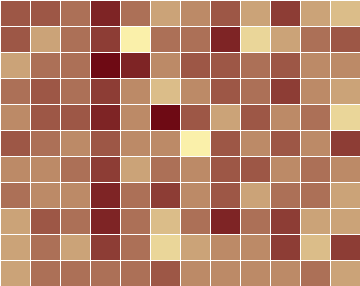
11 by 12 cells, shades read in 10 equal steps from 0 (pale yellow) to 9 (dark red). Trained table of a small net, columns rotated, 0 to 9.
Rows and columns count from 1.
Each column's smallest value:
3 3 3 5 0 1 0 3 1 3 2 1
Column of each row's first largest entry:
4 8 4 4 6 12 4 4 4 4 6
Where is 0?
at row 2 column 5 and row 6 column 7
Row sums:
58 54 65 58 62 56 57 59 60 51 53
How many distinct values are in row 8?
6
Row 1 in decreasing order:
8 7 6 6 6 5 5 4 3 3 3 2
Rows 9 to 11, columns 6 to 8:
2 5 8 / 1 3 4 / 6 4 4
